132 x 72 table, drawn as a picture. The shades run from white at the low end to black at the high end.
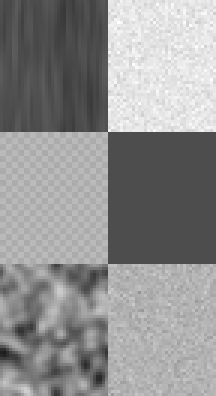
The table splits into 3 rows of 2 panels. Panel 1,1: high, streaked downward, faint in contrast. Panel 1,2: very low, fine-grained, faint in contrast. Panel 2,1: low, checkered, faint in contrast. Panel 2,2: high, flat. Panel 3,1: middling, blotchy, strong in contrast. Panel 3,2: low, fine-grained, faint in contrast.
